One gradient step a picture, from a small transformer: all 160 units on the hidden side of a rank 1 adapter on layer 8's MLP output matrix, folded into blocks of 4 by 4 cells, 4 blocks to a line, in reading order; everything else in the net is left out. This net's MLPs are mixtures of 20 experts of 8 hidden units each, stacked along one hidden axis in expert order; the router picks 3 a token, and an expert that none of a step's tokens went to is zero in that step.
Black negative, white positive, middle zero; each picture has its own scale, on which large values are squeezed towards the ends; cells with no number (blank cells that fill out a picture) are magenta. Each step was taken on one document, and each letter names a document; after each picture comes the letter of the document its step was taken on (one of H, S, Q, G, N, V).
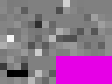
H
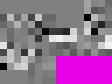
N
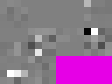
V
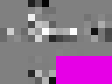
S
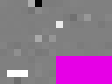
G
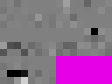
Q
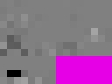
Q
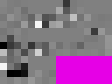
H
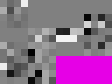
V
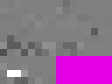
Q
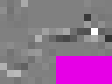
V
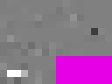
Q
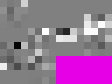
N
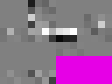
S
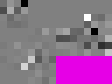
N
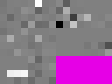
G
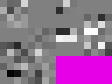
V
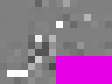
G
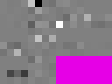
G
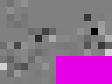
N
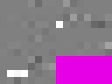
G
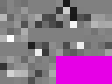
H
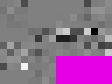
N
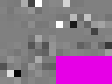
G
